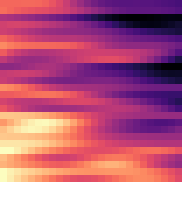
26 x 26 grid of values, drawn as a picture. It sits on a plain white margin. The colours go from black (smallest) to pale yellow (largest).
The halves do not mirror each other. The values follow a bell shape. The field climbs toward the bottom left. The bottom left is the ninth with the highest average. The grain runs across in streaks.
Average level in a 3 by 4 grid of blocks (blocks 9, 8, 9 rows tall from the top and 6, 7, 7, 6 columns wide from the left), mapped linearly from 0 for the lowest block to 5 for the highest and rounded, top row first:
3 2 1 0 / 3 2 1 0 / 5 4 3 2
